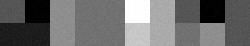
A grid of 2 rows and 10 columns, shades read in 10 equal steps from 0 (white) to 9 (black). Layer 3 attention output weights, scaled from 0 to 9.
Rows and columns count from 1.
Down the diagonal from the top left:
6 8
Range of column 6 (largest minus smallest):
2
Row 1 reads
6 9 4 5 5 0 3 6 9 6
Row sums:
53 50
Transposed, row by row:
6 8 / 9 8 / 4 4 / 5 5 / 5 5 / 0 2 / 3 3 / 6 5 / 9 4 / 6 6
